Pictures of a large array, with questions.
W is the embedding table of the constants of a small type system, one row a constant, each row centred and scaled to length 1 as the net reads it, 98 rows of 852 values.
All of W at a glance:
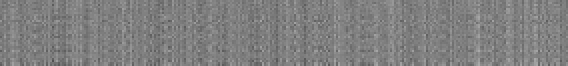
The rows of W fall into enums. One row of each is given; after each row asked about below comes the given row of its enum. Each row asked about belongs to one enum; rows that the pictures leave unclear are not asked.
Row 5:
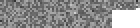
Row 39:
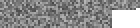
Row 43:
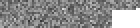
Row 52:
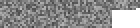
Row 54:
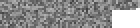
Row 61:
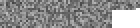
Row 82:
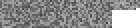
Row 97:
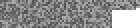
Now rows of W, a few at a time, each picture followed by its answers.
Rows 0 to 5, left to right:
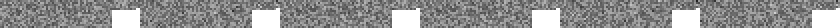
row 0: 52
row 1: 5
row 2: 39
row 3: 39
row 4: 5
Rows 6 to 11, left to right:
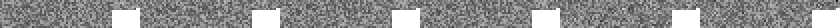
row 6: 82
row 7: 39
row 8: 52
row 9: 52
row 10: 43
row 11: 5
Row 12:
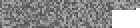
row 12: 82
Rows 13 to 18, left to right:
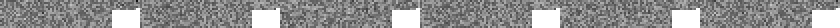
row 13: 5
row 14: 82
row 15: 54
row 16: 82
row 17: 52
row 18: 5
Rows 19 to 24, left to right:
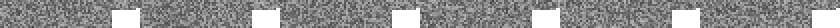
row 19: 52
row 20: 82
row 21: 97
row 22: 54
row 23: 61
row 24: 39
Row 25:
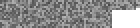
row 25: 97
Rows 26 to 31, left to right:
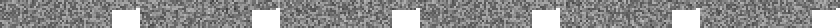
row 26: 97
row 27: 54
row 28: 39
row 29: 97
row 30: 61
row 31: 52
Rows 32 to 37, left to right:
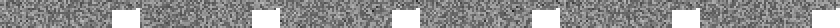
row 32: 61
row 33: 82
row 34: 5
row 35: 5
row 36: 61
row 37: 97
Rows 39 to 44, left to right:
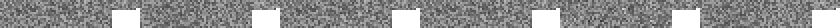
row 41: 39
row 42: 39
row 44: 82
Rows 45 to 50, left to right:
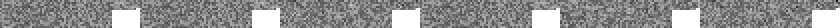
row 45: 82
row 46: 82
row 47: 5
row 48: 82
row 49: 54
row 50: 5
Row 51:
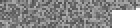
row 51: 97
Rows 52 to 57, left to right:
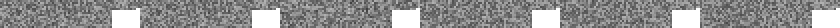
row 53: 52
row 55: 97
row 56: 97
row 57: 82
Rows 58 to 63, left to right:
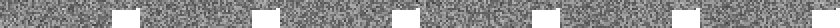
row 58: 43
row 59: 52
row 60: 5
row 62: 82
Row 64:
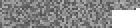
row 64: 82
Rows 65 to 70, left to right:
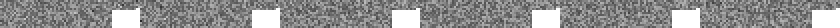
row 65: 5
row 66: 5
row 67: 39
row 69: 52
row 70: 61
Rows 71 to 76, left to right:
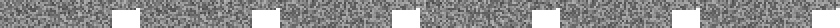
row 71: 39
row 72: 39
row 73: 97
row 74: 61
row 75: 97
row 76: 97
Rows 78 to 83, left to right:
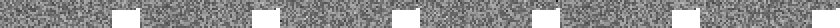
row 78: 39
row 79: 82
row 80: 5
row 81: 5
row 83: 61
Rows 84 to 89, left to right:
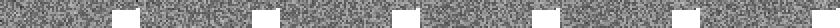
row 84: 5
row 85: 61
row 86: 97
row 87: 82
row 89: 52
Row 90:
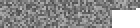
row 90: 52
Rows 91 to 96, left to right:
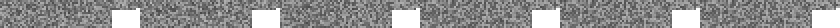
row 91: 52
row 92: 39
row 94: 97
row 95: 97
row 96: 97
